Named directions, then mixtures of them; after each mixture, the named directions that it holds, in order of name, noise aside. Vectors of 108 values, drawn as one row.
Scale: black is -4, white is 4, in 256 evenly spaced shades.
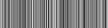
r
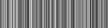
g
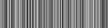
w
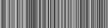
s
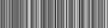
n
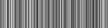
g, w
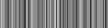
n, r, s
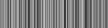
n, w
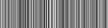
g, r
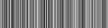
n, r, w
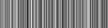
g, w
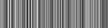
w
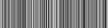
r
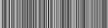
r, s, w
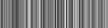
n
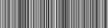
g, r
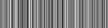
g, n, w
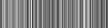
g, r, w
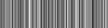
g, n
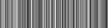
g, n, w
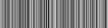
g, r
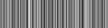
g, n, w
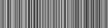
n, s, w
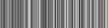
n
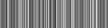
g, r, w
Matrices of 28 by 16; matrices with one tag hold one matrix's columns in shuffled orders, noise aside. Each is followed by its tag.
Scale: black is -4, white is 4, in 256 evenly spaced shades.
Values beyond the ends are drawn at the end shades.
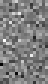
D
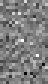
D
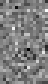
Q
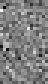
Q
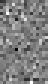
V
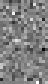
V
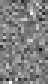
V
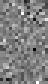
V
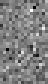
Q
